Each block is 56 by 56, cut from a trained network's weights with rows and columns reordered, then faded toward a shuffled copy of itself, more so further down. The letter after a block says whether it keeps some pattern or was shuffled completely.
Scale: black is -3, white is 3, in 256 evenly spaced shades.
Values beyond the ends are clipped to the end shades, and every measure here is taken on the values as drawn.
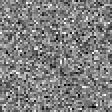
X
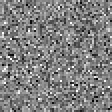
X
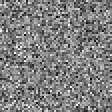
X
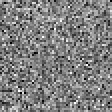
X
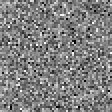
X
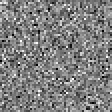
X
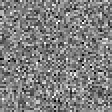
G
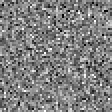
X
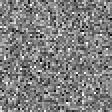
X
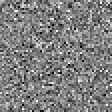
G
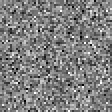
X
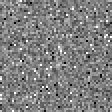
X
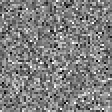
X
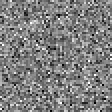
X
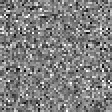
G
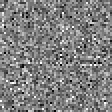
G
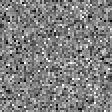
X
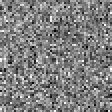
G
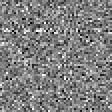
G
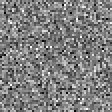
X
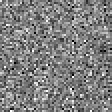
G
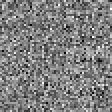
G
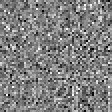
G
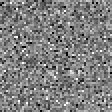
X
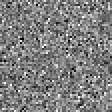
X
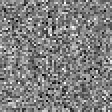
G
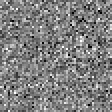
G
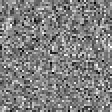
G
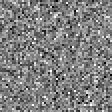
X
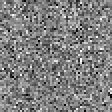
G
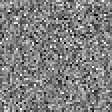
G
